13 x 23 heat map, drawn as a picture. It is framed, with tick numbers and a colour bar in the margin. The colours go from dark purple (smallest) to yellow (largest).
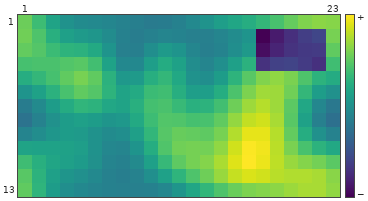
The bottom right is the ninth with the highest average. The halves do not mirror each other. Values change most from cell to cell in the top right. On average the colour sits 60% of the way up the scale. The top right is the ninth with the lowest average. In the top right lies a patch that is lower than the rest.
